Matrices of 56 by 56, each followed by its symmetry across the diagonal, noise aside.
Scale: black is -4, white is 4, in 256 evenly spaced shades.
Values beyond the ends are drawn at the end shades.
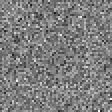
symmetric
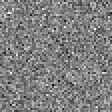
neither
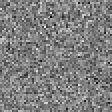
neither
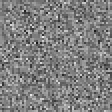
antisymmetric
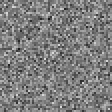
symmetric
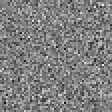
antisymmetric
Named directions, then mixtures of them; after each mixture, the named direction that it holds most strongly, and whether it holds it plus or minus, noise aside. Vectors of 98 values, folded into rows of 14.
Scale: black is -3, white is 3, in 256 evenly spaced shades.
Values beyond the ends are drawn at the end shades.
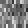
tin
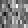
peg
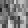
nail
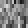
nail, minus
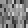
tin, minus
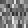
tin, plus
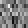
peg, minus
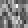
peg, plus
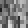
nail, plus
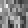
nail, minus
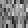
tin, minus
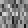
peg, minus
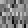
tin, minus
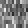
tin, plus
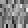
tin, minus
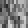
nail, plus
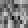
nail, plus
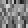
tin, minus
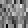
tin, minus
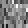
tin, minus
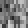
nail, plus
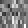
peg, plus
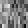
nail, minus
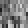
nail, plus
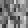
nail, plus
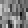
nail, minus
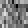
peg, minus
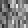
peg, plus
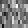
peg, plus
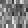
tin, plus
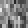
nail, minus
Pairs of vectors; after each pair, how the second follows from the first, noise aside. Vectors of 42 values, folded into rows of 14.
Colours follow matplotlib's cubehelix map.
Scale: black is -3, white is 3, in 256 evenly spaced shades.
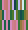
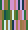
reversed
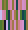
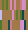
partly zeroed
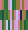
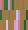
partly zeroed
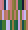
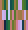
reversed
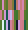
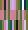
shuffled
